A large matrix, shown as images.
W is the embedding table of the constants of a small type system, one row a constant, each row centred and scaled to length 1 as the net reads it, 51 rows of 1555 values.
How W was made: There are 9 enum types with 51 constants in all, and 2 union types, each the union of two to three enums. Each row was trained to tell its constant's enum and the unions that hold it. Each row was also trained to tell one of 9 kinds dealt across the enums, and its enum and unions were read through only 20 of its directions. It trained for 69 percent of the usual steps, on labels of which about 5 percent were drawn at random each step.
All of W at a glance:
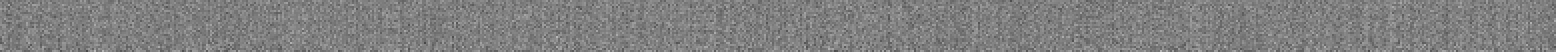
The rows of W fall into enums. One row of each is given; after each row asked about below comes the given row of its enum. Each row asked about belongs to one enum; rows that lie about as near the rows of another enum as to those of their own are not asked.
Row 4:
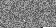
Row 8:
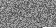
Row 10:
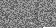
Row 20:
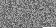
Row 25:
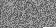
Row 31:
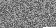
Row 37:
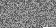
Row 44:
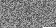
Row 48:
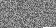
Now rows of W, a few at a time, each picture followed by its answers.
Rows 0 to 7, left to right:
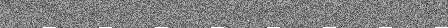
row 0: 44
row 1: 25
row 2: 8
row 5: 20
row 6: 8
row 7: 48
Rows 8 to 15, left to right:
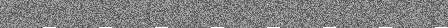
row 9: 25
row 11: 20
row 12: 4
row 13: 48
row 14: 48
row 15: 37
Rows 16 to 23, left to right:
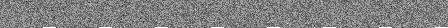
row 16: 37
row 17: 20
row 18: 8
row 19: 25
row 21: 4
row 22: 37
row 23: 44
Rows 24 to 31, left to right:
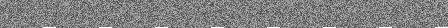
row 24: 8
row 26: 37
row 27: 44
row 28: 48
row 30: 20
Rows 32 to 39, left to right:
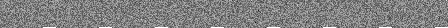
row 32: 20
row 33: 25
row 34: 8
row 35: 48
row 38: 37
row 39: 25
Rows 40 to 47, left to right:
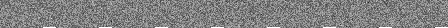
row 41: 20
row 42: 20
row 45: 37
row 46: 4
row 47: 25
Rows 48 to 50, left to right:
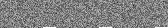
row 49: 37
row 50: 4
